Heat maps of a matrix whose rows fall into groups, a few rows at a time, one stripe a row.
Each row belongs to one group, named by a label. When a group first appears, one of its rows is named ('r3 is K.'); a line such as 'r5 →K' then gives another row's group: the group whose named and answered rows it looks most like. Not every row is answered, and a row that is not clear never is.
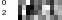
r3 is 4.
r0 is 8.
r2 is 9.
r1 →9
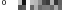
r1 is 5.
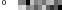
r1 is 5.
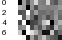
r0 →4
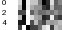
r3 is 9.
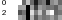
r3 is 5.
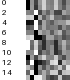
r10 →8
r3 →5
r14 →9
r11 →4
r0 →4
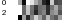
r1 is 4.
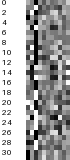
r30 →4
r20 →5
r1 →8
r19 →8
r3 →4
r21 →9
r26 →9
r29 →8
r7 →5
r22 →8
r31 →4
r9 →9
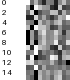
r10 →8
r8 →4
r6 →4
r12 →5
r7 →4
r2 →9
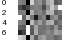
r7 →5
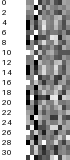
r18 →4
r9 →8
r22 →5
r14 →4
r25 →9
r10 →5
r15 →8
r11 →8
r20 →4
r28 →4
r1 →5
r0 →8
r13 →4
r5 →4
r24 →5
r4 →4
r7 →9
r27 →5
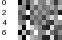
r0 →4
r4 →8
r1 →5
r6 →4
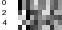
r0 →4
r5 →9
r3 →5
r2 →9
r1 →4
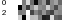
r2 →8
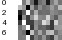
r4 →9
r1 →5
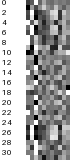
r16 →8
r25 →9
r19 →8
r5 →9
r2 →9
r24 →8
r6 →9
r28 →8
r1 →4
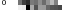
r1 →5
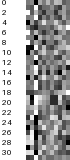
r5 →5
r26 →9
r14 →8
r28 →5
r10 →4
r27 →5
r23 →9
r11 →8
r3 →8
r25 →4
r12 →5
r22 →8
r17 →8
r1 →8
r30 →5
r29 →4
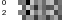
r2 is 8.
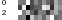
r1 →9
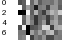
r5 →9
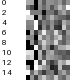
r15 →4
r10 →5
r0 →5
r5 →8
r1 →5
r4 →8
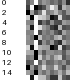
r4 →8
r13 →4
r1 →9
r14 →5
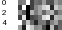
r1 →9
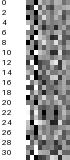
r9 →5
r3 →4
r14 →5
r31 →9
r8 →4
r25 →5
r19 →4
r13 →8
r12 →9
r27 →4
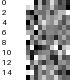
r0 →5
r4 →4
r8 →4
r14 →5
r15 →4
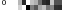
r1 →5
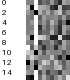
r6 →8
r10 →5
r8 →8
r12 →4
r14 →8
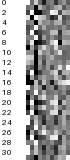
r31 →5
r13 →5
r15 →4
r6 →9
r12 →5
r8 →9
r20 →9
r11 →5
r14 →9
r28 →8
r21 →4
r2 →9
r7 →8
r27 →9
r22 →9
